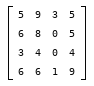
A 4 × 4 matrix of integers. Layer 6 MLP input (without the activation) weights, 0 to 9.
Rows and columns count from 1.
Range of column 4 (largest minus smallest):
5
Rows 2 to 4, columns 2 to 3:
8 0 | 4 0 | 6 1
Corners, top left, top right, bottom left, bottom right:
5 5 6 9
